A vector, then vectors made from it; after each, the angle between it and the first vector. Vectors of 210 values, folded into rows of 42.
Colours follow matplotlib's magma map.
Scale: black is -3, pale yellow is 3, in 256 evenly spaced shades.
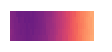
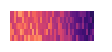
nearly opposite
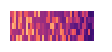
partly opposed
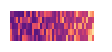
partly aligned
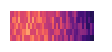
nearly opposite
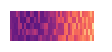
nearly parallel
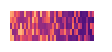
partly opposed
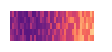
nearly parallel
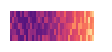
nearly parallel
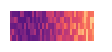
nearly parallel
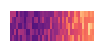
nearly parallel
